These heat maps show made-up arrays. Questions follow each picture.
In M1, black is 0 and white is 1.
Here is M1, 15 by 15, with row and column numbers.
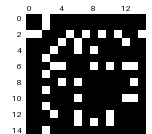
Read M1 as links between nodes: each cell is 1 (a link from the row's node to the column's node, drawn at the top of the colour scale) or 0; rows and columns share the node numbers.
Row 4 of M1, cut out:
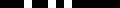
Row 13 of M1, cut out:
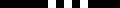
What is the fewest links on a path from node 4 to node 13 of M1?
2
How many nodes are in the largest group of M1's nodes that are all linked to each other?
3
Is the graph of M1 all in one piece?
no
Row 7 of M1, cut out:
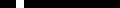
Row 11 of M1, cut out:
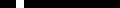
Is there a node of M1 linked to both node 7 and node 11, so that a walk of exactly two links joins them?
yes
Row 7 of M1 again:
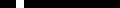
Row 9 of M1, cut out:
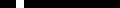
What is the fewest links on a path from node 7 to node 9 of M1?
2
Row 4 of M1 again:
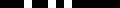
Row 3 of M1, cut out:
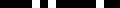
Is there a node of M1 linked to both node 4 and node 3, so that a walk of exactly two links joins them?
yes
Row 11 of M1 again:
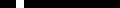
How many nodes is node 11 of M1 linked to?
1
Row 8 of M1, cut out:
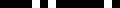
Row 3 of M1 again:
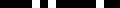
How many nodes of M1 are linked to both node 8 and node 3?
2
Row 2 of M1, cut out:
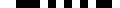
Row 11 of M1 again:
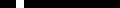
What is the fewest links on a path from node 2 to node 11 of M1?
1
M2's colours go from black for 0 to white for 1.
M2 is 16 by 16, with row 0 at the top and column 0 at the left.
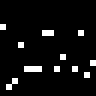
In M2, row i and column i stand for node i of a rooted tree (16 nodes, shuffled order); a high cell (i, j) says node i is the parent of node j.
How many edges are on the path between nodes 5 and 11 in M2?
1
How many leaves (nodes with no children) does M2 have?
7
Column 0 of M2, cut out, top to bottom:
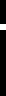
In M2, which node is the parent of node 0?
4
